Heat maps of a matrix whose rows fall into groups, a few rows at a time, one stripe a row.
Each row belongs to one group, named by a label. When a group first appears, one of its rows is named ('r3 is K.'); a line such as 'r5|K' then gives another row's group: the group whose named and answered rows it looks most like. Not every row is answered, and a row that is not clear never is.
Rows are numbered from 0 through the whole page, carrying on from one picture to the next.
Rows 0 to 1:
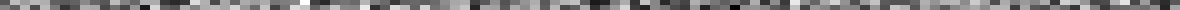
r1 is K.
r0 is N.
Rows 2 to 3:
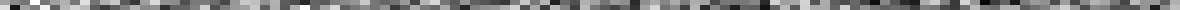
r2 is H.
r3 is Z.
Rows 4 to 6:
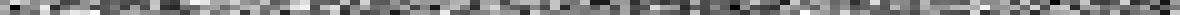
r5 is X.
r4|K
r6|Z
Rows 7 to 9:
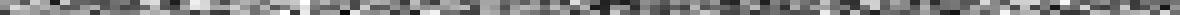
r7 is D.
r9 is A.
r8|K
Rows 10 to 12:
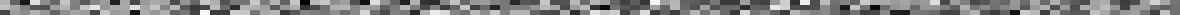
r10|D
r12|A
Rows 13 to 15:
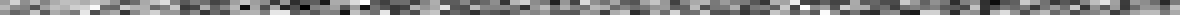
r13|H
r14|Z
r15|H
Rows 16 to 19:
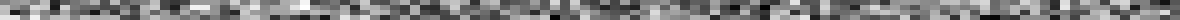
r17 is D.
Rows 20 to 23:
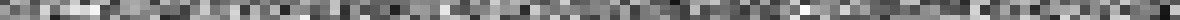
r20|A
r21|Z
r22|Z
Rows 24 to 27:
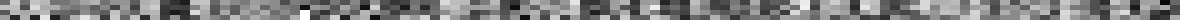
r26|N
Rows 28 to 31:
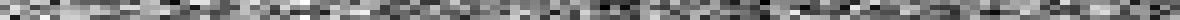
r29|A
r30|H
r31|Z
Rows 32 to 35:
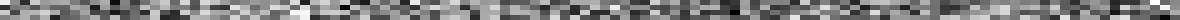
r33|A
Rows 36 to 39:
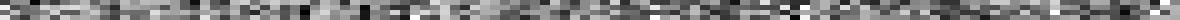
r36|A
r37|Z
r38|K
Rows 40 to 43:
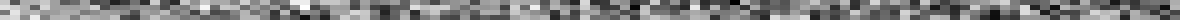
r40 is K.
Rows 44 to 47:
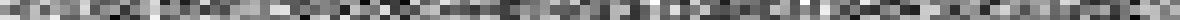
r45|H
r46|H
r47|K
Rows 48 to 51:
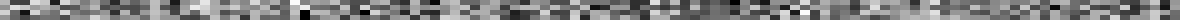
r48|D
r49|K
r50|D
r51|X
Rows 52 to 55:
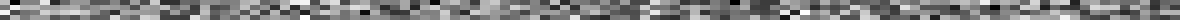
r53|A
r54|Z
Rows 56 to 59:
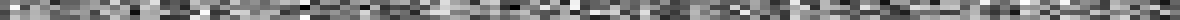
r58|A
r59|N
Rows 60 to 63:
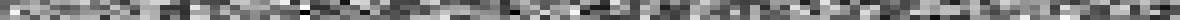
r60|H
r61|N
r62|N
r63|Z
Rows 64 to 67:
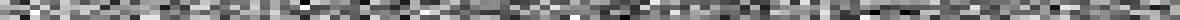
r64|D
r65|Z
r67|D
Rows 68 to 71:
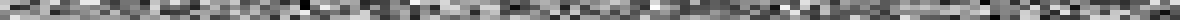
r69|X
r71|A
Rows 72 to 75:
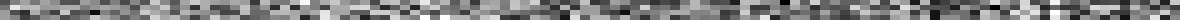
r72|K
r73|A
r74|D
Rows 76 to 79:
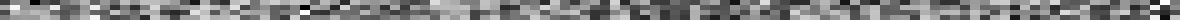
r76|A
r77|K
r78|N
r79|K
